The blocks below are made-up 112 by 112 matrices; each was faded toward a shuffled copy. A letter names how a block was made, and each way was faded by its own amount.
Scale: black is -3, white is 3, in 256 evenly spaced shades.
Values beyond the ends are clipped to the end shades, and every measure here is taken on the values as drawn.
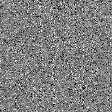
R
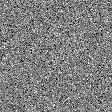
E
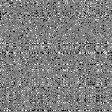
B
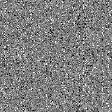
R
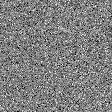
E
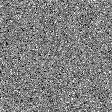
E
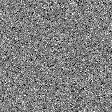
E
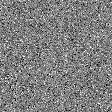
E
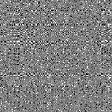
B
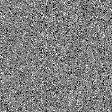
R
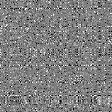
B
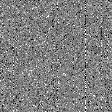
R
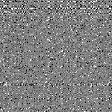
B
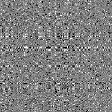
B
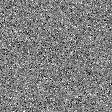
E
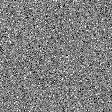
E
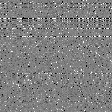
B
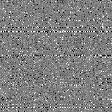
B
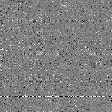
B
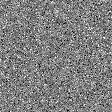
E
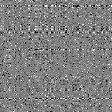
B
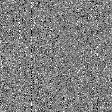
R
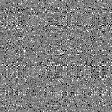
B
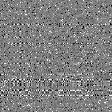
B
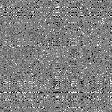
B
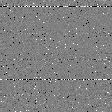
B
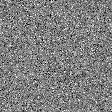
E
